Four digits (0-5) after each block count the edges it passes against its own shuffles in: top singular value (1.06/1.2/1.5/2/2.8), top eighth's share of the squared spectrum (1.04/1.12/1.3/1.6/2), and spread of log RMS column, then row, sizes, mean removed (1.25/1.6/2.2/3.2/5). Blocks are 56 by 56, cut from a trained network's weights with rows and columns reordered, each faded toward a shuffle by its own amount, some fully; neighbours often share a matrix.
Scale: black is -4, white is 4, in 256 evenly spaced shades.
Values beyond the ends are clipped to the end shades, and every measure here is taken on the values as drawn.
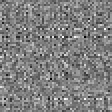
4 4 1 3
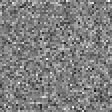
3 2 0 1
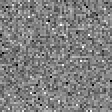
0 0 0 0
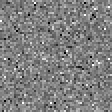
0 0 0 0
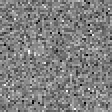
0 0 0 0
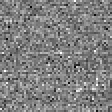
2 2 1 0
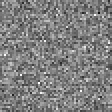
1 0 0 0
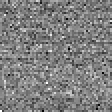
2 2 0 0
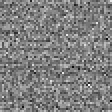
2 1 0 0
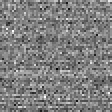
3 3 1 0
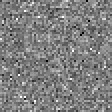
1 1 0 0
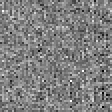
3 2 1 1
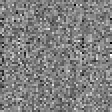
3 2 1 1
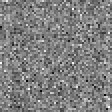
1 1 0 0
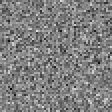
0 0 0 0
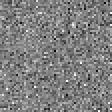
2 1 0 1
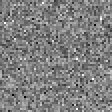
0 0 0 0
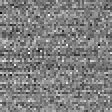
3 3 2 1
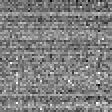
4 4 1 1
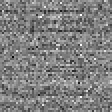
3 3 1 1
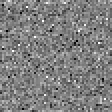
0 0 0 0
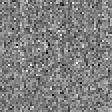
2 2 0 1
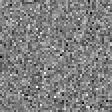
0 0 0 0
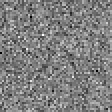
0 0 0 0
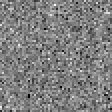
2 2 0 0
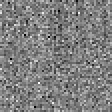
2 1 0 0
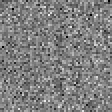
2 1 0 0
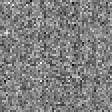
2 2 0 1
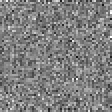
3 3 1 1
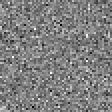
2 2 0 0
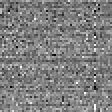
3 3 2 0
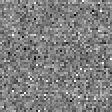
2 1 0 0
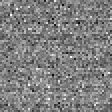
2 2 1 0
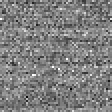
3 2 0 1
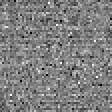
2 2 1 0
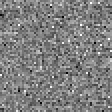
1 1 0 0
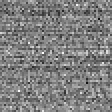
3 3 1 1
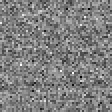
1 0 0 0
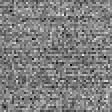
3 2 0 0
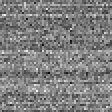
4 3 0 1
